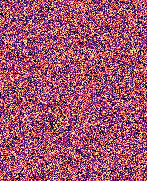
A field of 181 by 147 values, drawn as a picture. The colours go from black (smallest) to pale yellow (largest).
No row or column stands out. Neither half mirrors the other. The histogram is flat. No overall slope runs across the table. There is no seam. Overall the values sit about 50% of the way up the scale. The grain is fine, like static.
